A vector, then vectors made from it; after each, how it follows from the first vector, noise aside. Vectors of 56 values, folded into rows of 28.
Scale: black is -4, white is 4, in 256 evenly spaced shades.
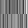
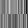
negated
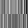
negated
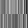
negated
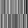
negated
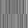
shrunk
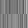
shrunk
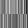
negated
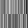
negated
